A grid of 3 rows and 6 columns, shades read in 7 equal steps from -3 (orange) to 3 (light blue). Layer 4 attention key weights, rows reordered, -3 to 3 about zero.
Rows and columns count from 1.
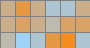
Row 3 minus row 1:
1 5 2 -4 -5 2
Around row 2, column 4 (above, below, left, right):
2 -2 0 -1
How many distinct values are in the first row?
3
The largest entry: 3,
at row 3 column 2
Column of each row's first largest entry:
4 4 2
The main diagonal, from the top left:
0 -1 2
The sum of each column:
1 0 2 1 -2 1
